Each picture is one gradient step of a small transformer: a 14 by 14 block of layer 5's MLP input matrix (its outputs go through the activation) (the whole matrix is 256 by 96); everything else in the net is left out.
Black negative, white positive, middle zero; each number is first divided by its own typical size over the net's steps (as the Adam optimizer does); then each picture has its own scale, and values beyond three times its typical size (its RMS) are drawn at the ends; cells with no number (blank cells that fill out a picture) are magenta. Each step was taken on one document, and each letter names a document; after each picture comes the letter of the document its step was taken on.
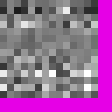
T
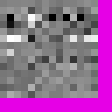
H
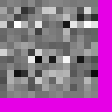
T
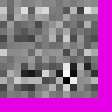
T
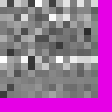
H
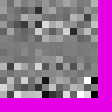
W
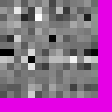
H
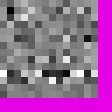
T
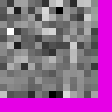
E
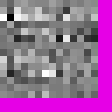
T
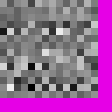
W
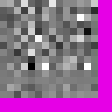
H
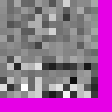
W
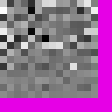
E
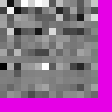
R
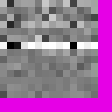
E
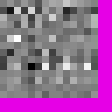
H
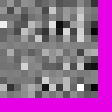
W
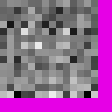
W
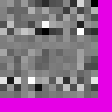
W
